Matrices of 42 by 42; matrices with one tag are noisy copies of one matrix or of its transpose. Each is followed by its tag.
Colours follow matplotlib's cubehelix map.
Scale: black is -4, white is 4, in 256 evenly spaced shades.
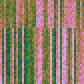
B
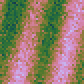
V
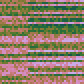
B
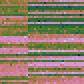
B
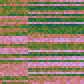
B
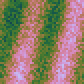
V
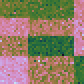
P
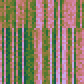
B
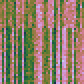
B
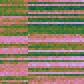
B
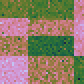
P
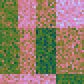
P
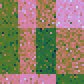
P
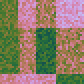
P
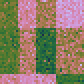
P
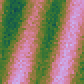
V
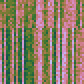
B
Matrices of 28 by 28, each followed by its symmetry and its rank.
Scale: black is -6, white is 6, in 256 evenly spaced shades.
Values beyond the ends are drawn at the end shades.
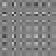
symmetric, rank one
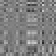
neither, rank two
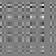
neither, rank one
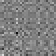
neither, rank three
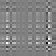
neither, rank one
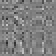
neither, rank three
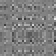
neither, rank three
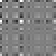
symmetric, rank one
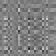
neither, rank two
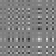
symmetric, rank one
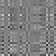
neither, rank two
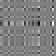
neither, rank one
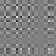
symmetric, rank one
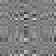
neither, rank two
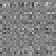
neither, rank three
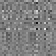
neither, rank three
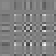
symmetric, rank one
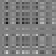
neither, rank one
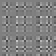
symmetric, rank one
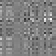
neither, rank two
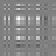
symmetric, rank one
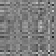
neither, rank three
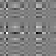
neither, rank one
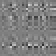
neither, rank two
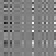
neither, rank one
